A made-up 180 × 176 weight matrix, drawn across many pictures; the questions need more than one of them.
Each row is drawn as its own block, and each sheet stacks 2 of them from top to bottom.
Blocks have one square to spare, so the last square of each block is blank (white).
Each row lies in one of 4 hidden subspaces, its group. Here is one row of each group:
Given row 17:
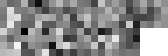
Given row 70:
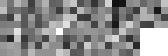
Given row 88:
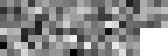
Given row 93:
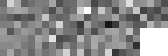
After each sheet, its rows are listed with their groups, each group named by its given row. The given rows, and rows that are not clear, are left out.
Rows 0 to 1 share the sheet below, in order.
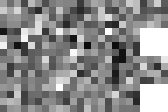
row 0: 88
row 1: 70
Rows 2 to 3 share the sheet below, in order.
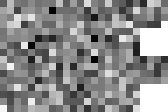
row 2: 93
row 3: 70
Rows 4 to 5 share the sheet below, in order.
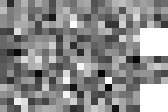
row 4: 17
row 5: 88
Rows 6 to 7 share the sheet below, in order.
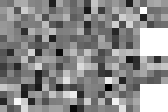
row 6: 93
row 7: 88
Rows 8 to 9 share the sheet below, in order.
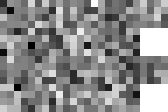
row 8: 70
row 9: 17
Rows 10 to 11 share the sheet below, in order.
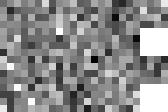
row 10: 70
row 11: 70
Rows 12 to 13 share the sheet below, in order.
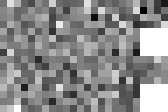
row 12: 93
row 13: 17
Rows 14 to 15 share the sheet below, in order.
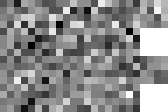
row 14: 93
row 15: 93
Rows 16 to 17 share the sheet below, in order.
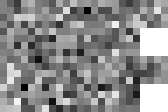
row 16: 93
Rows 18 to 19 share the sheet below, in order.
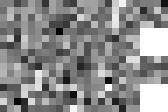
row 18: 70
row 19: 88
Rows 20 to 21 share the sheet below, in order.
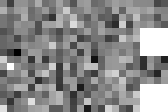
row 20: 17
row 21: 70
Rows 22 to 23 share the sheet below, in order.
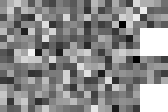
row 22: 93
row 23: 88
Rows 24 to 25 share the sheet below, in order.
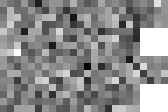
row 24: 17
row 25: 93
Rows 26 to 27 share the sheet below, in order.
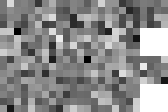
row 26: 17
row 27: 93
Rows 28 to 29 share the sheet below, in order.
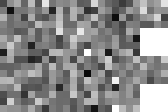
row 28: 70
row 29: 88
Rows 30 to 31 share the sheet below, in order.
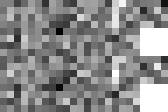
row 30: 70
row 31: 70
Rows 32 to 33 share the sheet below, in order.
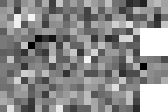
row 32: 93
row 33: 93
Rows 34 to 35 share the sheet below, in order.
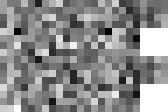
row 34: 17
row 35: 17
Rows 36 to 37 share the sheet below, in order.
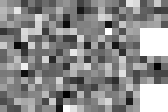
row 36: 88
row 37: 93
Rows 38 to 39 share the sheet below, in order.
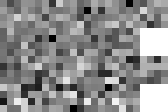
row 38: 93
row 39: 88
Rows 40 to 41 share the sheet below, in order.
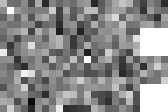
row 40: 70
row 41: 93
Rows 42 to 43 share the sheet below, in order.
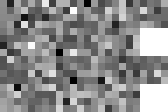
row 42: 93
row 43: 17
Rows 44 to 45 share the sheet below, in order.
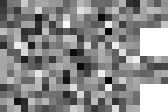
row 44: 88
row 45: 88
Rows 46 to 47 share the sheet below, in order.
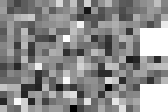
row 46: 93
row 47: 88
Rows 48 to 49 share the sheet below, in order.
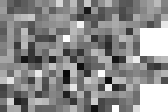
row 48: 93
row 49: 88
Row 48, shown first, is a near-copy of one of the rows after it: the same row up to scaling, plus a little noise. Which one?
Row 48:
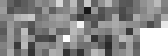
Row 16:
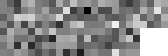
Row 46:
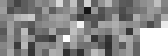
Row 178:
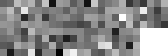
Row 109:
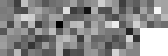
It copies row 46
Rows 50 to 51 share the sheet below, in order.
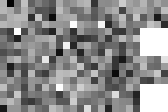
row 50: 17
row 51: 70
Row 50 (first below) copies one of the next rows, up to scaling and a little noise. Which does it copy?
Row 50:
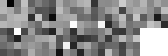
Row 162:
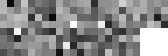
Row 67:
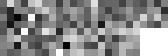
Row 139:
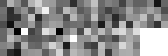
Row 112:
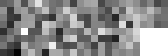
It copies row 162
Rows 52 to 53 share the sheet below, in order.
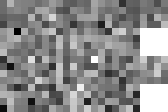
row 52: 17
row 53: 70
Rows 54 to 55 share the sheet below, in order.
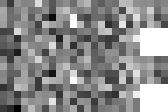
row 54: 17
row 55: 17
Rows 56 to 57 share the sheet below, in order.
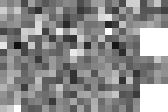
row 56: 88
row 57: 17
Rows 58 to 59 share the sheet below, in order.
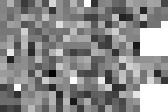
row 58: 93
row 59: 17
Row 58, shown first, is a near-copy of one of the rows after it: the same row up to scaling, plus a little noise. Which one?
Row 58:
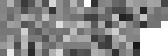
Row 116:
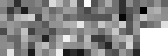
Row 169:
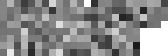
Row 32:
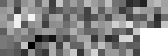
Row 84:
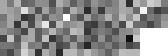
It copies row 169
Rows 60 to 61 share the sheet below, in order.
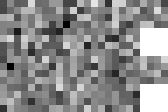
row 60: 70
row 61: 70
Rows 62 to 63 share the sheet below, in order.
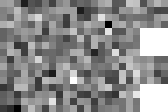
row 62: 88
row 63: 17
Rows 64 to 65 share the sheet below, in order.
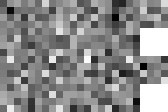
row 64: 70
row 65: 93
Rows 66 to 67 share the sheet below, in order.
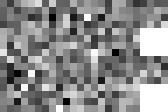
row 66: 88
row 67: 17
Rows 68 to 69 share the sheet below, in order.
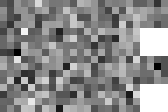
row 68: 17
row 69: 93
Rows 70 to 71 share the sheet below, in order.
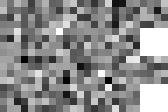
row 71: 88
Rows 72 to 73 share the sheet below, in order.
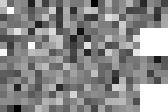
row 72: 70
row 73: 17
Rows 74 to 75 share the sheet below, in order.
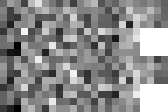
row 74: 17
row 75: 17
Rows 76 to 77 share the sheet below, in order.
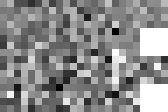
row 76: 88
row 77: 70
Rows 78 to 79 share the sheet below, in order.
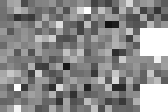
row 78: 93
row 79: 17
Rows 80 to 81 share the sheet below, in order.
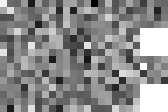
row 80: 70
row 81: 93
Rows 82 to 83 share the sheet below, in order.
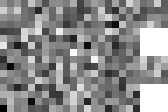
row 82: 88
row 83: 70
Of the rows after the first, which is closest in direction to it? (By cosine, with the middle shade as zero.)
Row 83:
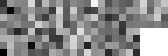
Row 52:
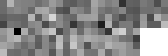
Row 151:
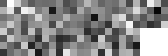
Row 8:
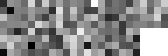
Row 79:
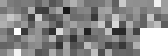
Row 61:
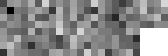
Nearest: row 8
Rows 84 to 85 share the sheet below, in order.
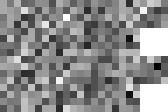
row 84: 93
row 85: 93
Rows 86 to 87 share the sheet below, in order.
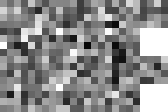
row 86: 88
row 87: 70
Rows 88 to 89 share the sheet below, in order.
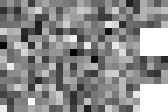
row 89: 70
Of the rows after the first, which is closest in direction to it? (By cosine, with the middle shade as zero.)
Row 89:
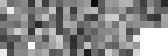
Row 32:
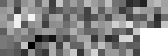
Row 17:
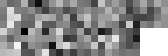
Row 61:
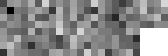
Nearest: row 17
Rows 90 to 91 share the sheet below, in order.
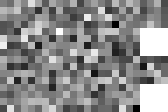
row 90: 88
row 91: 93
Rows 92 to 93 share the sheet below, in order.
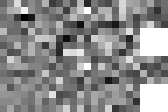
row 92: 93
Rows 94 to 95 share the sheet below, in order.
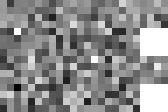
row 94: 17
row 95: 70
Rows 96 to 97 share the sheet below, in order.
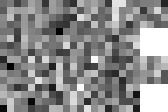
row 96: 70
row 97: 70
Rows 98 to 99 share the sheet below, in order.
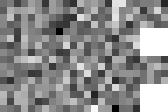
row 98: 70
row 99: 88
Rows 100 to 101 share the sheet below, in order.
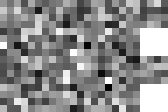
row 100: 88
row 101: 88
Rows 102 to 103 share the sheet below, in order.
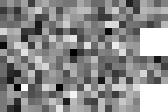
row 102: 88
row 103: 17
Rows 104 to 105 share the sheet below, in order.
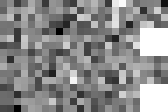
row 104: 70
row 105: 17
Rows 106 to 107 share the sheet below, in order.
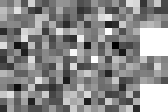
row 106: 88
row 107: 70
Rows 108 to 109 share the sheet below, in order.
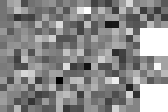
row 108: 93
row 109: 93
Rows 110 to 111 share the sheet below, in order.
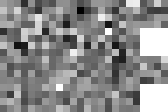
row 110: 88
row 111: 70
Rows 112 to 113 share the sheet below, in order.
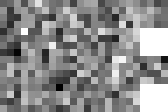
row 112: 17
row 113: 70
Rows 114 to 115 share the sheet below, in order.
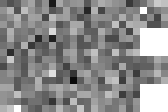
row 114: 93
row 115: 17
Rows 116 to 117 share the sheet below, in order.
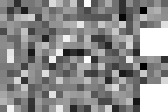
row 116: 93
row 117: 93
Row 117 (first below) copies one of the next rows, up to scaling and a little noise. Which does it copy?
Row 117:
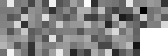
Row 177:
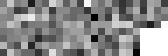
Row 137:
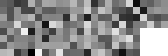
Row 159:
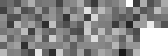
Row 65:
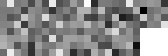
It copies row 65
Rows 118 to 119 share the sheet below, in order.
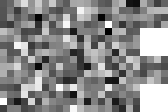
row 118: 88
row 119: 88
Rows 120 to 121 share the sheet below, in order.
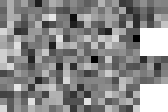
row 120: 17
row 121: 70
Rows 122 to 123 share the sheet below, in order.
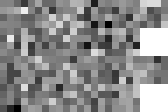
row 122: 93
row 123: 17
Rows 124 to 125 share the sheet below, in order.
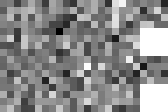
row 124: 70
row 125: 93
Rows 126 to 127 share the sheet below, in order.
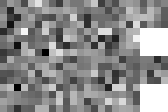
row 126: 17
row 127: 17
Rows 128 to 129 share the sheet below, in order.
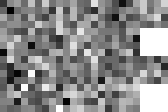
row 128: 70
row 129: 17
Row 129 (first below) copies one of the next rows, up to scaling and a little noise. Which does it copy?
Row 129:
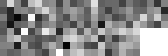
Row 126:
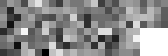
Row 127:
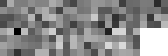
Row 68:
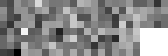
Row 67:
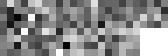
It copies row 67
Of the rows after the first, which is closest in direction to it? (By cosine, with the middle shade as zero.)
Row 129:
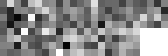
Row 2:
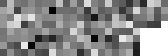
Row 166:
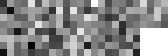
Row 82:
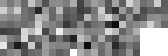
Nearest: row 166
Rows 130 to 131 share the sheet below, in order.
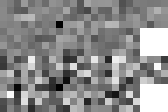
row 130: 93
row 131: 70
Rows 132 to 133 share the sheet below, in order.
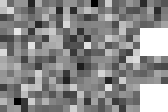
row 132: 70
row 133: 88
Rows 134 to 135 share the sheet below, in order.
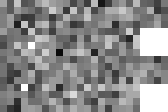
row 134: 93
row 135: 17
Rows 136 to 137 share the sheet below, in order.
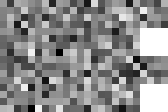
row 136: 93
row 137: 93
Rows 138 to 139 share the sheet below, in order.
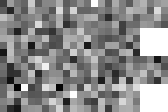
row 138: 70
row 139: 17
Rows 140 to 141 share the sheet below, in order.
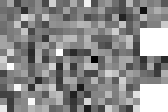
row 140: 93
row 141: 70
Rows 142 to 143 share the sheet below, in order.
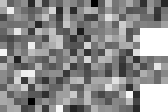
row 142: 70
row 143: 93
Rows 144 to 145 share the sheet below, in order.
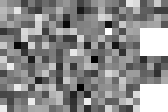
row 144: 88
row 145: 70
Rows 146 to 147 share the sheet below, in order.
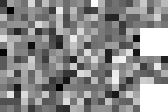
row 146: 70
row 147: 70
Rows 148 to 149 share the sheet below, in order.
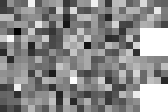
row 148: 70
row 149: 17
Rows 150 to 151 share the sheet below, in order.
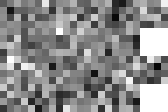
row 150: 70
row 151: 93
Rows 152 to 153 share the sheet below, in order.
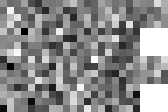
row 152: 17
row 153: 70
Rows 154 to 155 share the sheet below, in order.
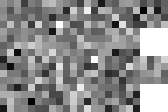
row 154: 93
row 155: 70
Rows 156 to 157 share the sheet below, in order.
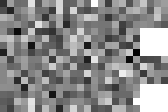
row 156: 70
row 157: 93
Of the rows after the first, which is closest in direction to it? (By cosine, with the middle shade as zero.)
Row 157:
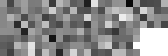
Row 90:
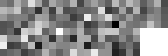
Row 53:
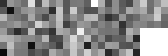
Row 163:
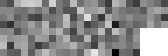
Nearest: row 53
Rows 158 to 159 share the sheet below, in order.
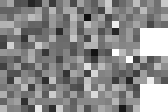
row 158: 88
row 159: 93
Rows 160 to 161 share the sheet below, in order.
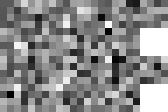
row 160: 88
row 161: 70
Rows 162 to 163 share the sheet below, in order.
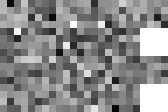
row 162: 17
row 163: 88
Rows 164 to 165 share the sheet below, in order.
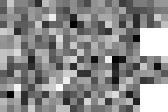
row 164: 17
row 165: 70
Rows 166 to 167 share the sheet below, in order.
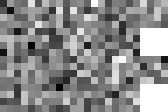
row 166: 70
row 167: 70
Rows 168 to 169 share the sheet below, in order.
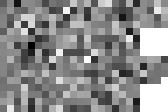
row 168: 93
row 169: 93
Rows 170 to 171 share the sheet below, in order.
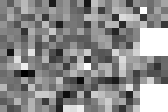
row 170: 93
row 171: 93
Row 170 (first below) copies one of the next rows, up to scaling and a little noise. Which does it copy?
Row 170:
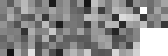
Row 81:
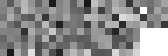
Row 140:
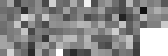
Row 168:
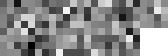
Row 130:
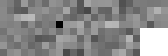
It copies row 81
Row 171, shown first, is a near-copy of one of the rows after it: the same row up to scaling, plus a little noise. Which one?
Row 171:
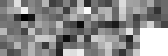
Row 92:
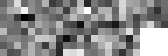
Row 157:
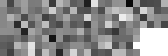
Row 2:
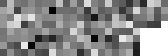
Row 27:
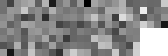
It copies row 92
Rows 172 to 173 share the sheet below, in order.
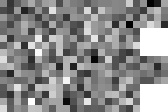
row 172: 93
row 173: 70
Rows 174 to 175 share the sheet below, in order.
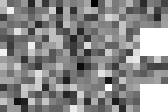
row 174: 70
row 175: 88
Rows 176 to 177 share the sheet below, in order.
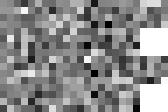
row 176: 93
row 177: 93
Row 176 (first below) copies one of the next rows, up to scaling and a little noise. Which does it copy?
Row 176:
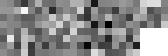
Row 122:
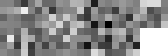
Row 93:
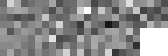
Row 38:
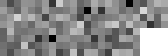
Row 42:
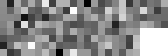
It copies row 122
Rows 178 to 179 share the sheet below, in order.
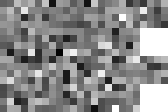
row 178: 93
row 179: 88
